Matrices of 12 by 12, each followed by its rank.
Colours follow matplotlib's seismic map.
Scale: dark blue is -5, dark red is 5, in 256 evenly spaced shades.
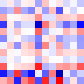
two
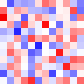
full rank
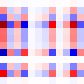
one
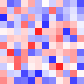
full rank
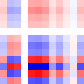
one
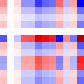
one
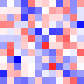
full rank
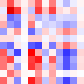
two
